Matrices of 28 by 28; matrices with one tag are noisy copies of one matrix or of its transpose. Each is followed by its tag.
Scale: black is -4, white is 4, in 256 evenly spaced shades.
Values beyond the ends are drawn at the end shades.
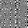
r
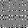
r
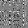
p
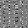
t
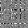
p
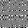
r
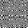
r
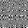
r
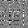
p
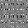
t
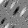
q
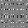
t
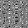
t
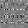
t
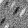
q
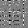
p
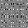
t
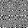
r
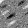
q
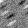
q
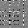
p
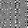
r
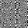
r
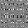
t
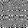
r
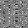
t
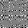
r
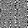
r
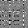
p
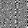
r
